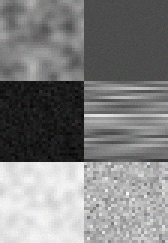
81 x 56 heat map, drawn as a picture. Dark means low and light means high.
It is made of 3 by 2 panels. Panel 1,1: middling, blotchy. Panel 1,2: low, flat. Panel 2,1: very low, fine-grained, faint in contrast. Panel 2,2: middling, streaked across, strong in contrast. Panel 3,1: very high, blotchy, faint in contrast. Panel 3,2: high, fine-grained.
